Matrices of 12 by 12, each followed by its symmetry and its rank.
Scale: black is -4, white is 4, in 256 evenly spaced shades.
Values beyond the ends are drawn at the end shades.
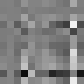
antisymmetric, rank two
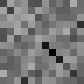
symmetric, full rank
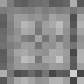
symmetric, rank two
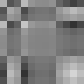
symmetric, rank one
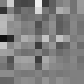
antisymmetric, rank two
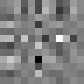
antisymmetric, rank two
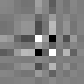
symmetric, rank one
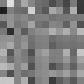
antisymmetric, rank two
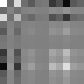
symmetric, rank one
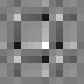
symmetric, rank one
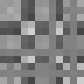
symmetric, rank two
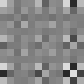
symmetric, rank two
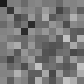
symmetric, full rank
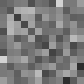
symmetric, full rank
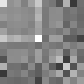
symmetric, rank two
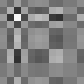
symmetric, rank one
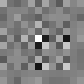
symmetric, rank two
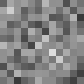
symmetric, full rank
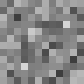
symmetric, full rank
